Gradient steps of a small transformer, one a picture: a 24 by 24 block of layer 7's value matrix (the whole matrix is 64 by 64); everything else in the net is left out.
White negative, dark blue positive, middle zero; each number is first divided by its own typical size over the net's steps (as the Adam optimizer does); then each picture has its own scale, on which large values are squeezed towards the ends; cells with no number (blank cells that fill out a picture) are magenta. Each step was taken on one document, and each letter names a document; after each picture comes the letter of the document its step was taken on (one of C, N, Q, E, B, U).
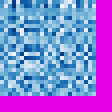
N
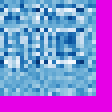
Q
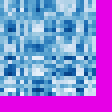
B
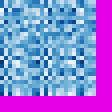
Q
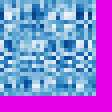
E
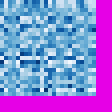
Q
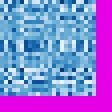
N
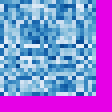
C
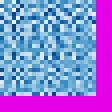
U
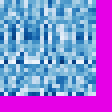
C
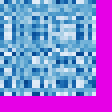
E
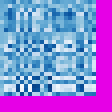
B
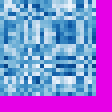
B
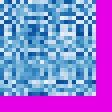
E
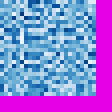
C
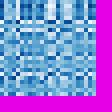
C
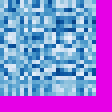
B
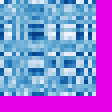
E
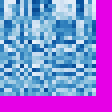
B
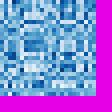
N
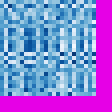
N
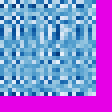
U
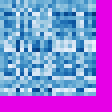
B
